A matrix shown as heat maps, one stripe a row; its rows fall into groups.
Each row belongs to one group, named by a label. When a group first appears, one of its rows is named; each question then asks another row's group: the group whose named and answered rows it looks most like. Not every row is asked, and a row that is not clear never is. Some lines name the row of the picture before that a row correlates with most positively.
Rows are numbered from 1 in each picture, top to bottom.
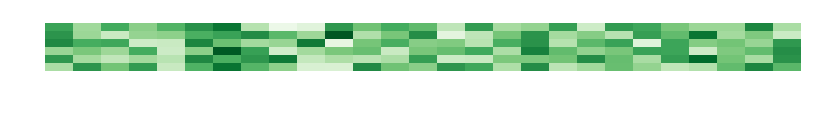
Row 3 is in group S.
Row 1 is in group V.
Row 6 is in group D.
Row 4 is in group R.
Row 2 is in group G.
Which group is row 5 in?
G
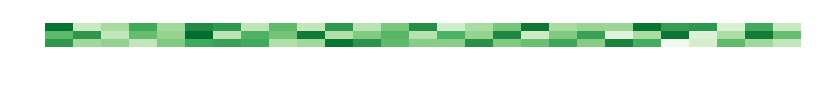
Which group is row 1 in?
G
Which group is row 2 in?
S
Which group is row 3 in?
V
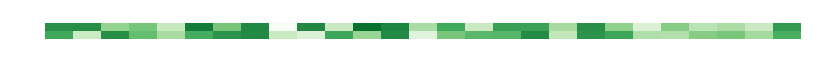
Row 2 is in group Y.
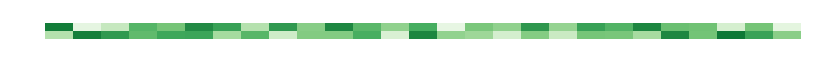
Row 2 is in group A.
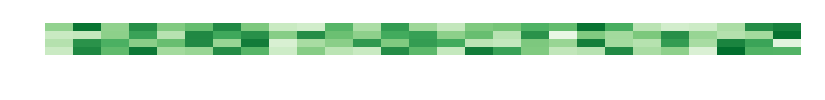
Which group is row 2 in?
R
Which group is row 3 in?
A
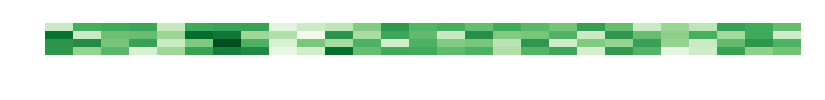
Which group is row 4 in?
V
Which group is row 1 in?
D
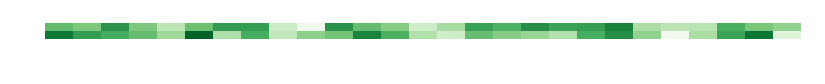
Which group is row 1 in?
Y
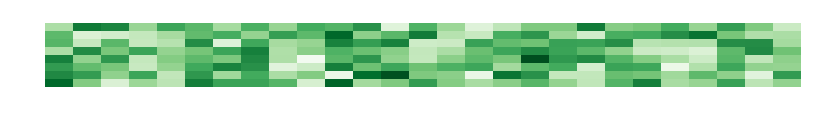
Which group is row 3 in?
Y
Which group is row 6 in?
V
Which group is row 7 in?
S
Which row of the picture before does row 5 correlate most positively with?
1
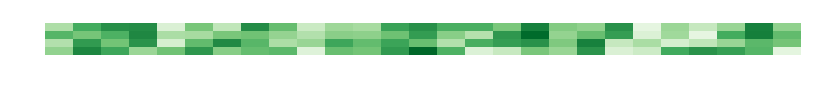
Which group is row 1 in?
D
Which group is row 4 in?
A
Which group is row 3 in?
D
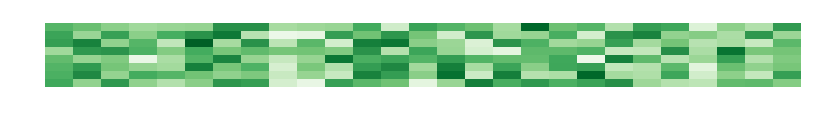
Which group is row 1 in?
R
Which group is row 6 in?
S
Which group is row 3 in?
S
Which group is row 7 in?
S
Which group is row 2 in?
V
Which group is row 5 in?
V
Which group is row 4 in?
A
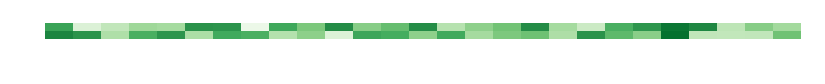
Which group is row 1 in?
G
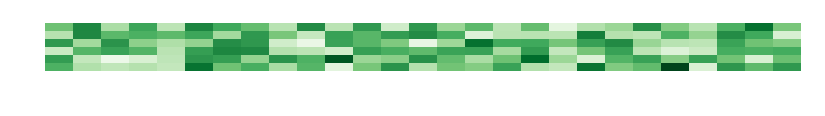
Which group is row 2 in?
A
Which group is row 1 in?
R
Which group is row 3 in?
Y
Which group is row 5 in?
G
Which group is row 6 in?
S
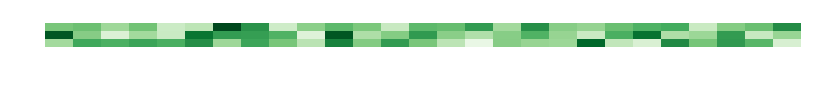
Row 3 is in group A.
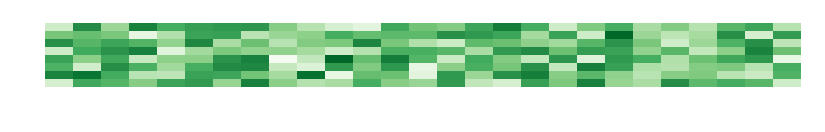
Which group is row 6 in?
Y
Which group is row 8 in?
A
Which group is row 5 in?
V
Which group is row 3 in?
Y
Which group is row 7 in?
S
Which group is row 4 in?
D
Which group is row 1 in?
D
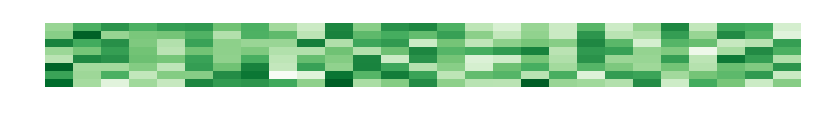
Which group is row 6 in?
S
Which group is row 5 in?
A
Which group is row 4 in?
D
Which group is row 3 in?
S
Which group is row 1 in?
A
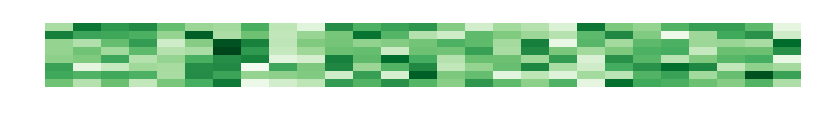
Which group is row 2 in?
Y
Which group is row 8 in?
V
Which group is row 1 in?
A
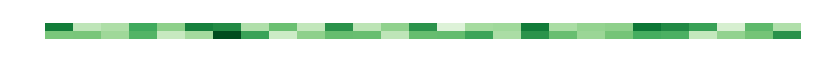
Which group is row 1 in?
G
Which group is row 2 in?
R
